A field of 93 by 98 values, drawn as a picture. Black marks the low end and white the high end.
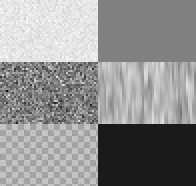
The table splits into 3 rows of 2 panels. Panel 1,1: very high, fine-grained, faint in contrast. Panel 1,2: middling, flat. Panel 2,1: middling, fine-grained, strong in contrast. Panel 2,2: high, streaked downward. Panel 3,1: high, checkered. Panel 3,2: very low, flat.
